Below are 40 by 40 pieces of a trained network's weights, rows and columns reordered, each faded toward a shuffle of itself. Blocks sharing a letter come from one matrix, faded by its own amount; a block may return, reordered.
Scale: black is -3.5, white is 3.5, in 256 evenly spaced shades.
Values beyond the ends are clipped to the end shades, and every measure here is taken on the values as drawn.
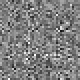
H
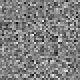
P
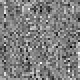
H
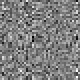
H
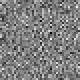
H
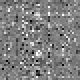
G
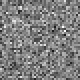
P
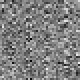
H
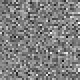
P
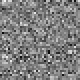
P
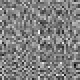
H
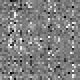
G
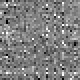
G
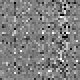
G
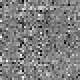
G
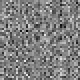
H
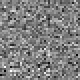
P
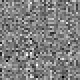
P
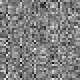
H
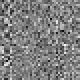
H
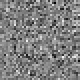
P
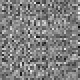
H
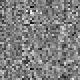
H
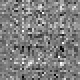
G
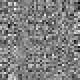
H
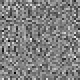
H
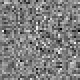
H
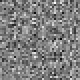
H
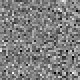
P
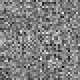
P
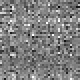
G
